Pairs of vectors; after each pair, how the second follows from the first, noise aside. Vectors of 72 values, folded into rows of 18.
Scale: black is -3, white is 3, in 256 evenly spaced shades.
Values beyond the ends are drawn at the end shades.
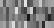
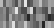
copied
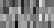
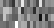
sign-scrambled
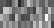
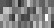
copied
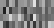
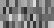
copied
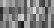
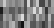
copied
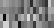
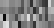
copied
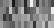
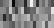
copied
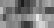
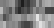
copied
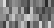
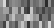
copied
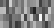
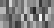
copied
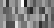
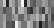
copied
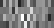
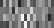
copied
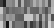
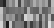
copied
